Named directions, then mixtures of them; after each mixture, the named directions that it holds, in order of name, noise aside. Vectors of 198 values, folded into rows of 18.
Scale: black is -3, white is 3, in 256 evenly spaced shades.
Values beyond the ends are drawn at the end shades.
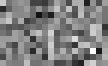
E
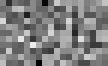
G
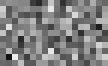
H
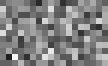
H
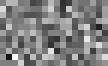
H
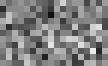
E, H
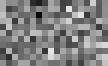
E, H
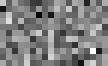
E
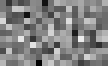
G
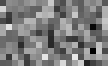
E, H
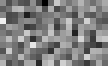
G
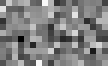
E, G, H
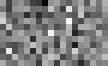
E, G, H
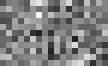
E, H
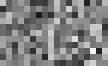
E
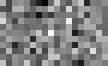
E, G, H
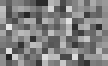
G, H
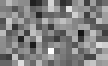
E, G, H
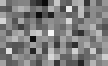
E, G, H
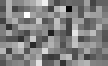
G, H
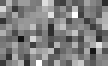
E, G, H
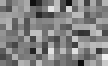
E, H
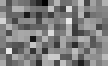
E, G, H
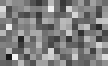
H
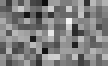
E, G, H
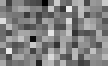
E, G, H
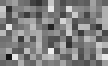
H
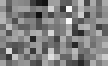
E, G, H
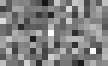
E, G
